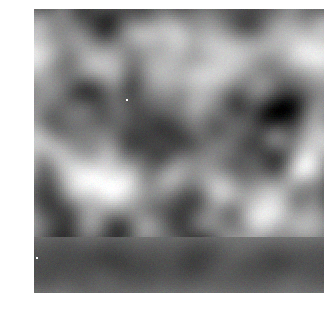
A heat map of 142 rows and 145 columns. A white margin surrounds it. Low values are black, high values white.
On average the colour sits 50% of the way up the scale. The bottom part is calmer, past a seam about 80% of the way down. There are two isolated cells, each far higher than the cells round it. Horizontal stripes repeat 2 times down the table.
